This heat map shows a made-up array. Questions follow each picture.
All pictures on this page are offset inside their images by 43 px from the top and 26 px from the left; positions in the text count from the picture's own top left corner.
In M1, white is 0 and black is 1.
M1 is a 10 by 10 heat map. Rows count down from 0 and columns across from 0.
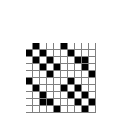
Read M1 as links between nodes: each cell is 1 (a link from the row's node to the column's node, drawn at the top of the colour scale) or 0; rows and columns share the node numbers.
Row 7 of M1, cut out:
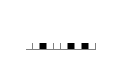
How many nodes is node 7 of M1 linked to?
3
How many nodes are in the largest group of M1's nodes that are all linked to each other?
3
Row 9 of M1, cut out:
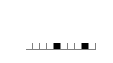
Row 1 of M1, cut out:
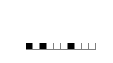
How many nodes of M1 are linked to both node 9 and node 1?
0
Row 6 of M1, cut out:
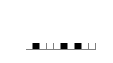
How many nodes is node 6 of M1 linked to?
3
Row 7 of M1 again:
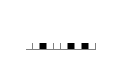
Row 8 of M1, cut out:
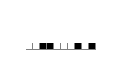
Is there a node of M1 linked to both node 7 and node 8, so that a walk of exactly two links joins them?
yes
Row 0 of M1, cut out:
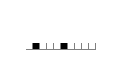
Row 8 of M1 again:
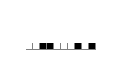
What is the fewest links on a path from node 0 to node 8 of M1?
3
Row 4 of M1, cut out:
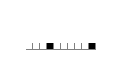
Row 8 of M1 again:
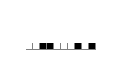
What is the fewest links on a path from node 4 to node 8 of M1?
2
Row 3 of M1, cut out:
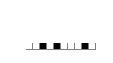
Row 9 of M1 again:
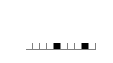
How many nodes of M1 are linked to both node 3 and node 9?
2
